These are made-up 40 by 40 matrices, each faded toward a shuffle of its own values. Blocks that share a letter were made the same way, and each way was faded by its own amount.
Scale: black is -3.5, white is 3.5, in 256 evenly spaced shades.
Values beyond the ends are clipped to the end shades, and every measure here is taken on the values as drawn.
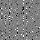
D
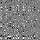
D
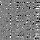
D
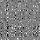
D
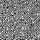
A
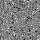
A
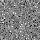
A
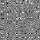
D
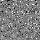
A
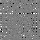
D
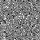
A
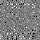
D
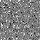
A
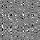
D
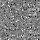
A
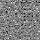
A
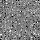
A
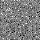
A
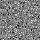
A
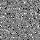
A
